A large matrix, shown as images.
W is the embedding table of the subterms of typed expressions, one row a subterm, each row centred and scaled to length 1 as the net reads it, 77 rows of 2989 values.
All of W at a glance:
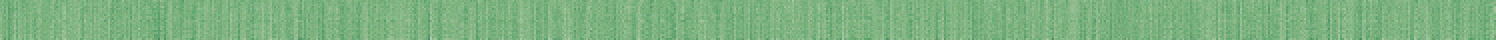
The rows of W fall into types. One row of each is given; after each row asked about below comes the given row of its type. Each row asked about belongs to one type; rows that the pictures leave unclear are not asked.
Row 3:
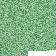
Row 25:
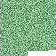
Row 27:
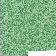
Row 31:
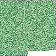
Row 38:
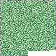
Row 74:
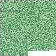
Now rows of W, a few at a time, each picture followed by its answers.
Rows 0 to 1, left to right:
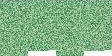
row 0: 25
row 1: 31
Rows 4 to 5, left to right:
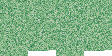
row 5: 25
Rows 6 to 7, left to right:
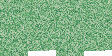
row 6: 74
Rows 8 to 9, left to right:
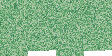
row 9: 74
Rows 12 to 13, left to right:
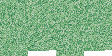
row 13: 25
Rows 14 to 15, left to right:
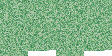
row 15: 25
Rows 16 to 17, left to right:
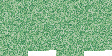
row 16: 27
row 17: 25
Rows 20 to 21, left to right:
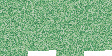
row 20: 31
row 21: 25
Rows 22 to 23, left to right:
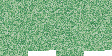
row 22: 27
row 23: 31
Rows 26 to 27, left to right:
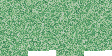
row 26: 38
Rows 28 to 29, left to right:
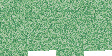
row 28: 74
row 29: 74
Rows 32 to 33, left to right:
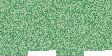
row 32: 38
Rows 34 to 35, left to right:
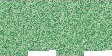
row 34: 38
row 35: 27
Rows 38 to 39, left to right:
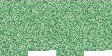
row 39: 38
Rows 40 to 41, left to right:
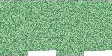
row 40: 74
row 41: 3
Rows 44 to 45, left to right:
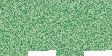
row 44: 25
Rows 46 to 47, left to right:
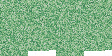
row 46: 38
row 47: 3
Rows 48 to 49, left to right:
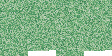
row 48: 74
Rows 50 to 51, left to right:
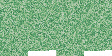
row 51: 27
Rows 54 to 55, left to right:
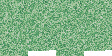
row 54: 27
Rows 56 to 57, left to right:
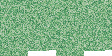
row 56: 31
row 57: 38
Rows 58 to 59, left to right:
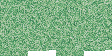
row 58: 31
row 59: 38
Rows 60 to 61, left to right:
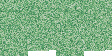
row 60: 74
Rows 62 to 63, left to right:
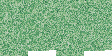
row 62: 27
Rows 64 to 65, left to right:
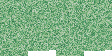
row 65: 27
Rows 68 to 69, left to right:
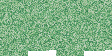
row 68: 27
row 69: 38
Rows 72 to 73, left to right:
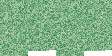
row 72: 27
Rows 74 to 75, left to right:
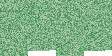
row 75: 3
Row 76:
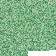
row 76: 38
